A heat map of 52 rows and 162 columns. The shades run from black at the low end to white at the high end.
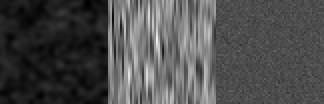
The table splits into one row of 3 panels. Panel 1,1: very low, blotchy, faint in contrast. Panel 1,2: middling, streaked downward, strong in contrast. Panel 1,3: low, fine-grained, faint in contrast.
